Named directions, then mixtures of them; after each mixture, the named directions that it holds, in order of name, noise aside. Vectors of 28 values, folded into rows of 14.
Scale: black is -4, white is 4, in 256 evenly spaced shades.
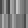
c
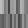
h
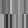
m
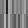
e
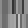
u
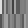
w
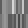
u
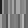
e, w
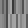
e, m, u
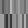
m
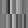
c, h, u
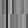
e, m, u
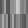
c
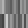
h, m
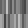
e, h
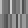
h, m, u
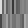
w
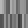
e, h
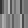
h, u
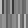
m, u, w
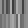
c, u, w
